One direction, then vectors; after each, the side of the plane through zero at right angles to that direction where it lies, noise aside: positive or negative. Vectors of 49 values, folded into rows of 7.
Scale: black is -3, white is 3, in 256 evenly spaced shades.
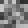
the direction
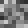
positive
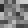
negative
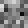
positive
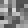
positive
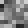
negative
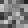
positive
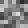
positive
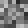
positive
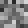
negative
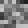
positive
